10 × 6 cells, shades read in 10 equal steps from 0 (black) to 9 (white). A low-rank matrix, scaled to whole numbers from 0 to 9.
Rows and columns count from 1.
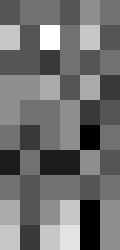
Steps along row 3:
same down up down up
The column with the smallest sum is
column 5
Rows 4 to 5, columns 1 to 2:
5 5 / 5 4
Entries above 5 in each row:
0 3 0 2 0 0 0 0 2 3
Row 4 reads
5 5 6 3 6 2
